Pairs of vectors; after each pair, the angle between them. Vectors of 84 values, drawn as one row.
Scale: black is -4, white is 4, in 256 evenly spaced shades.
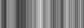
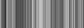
nearly parallel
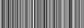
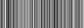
partly aligned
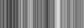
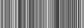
partly opposed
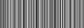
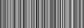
nearly parallel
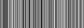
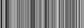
orthogonal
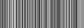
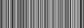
partly opposed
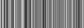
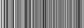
nearly parallel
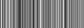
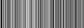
partly opposed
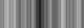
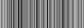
orthogonal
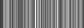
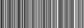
partly aligned
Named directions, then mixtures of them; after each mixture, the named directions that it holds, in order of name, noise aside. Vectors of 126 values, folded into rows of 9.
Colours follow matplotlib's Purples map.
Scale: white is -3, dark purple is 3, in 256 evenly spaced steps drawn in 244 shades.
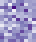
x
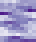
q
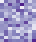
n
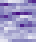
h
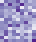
n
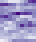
h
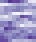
h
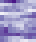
h, q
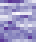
h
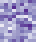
h, x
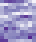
h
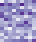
h, n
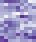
h, n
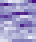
h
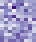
x
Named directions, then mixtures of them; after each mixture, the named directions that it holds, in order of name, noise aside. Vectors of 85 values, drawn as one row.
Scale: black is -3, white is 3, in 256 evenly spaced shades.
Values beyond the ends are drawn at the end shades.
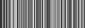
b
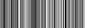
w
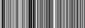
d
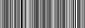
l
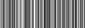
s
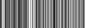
d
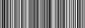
d, l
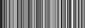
b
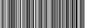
b, l, s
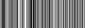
d, w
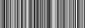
b, d, l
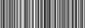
s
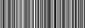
s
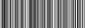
d, l, w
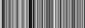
d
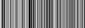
d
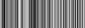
d, l, w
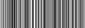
b, d, s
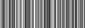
s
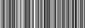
s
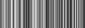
b, l, w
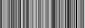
d, l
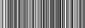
b, w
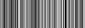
w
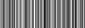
s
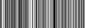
d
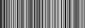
b, s, w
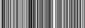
d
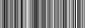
l, w
